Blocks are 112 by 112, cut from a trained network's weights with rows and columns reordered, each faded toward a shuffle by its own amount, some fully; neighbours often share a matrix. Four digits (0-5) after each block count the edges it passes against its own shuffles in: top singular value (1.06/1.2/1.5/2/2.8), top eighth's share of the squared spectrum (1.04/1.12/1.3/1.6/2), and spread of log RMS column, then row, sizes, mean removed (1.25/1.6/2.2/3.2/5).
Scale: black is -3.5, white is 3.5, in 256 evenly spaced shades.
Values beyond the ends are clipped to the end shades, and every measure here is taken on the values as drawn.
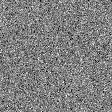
0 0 0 0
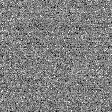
2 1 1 0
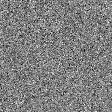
0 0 0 0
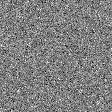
0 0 0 0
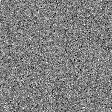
0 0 0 0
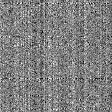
4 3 1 3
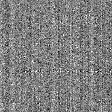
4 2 1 2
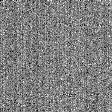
3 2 0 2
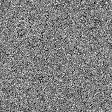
1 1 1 0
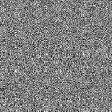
4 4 2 2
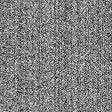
3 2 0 1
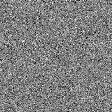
2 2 0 1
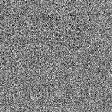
3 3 2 1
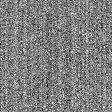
3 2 0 1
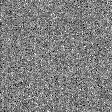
1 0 0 0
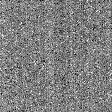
2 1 0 0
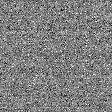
2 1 0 0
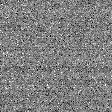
2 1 1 0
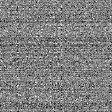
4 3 3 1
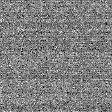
3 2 2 0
